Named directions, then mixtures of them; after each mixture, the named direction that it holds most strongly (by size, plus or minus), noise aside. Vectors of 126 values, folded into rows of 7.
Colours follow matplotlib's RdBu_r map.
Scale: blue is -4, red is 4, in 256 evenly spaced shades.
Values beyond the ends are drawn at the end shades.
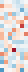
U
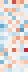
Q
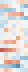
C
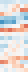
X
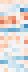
X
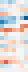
X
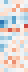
X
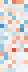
Q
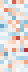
Q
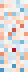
U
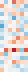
Q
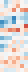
X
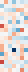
Q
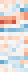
X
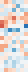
X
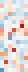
U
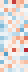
Q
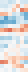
X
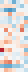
C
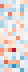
C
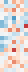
Q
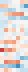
C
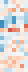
X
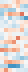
C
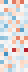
Q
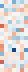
Q
